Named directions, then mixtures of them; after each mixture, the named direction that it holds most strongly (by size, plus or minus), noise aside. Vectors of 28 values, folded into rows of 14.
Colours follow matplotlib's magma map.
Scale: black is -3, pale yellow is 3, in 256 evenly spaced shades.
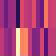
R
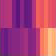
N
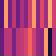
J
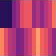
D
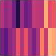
N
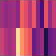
R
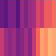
N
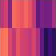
N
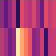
R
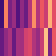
J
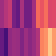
N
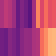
N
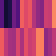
D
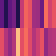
R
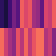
D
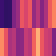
D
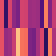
R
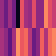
R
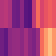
N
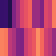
D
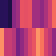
D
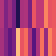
R
